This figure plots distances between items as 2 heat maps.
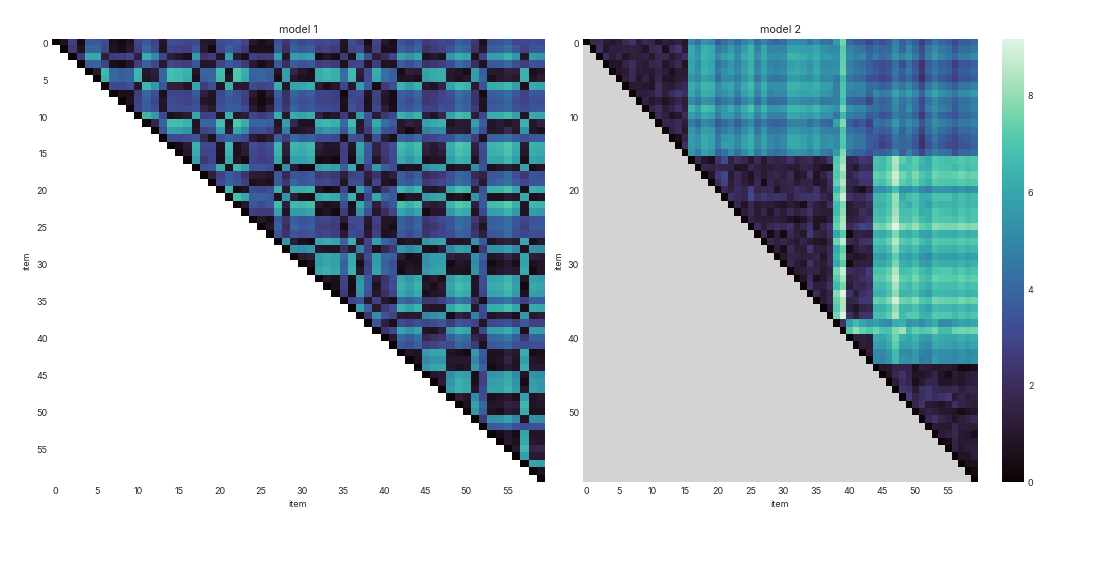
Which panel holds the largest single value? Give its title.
model 2
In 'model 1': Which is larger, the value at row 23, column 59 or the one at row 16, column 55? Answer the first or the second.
the second
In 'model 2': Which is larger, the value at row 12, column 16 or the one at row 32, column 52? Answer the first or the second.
the second
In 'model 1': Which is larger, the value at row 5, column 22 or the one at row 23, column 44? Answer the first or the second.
the first
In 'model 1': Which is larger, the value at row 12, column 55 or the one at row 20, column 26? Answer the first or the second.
the second
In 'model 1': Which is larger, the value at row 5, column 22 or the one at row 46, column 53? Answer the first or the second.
the first
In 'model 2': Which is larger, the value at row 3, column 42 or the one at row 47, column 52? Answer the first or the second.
the first
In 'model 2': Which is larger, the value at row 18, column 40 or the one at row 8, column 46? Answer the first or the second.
the second
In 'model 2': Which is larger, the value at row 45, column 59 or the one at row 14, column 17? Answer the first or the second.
the second
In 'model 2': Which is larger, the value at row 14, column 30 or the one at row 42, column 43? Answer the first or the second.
the first
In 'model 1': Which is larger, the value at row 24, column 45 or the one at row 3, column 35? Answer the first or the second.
the first
